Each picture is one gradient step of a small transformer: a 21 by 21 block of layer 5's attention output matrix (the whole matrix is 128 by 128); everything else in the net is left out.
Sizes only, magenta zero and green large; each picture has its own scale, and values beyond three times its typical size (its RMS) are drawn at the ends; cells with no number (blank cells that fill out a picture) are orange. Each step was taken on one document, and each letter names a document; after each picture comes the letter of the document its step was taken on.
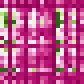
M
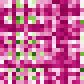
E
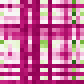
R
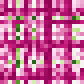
E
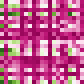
R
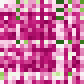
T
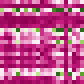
T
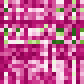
T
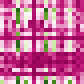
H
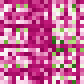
E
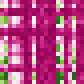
M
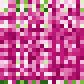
H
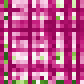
M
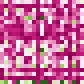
H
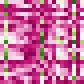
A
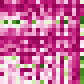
H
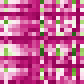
A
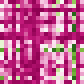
R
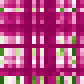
M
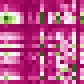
A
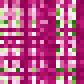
M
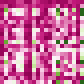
A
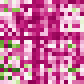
H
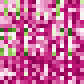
T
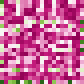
H
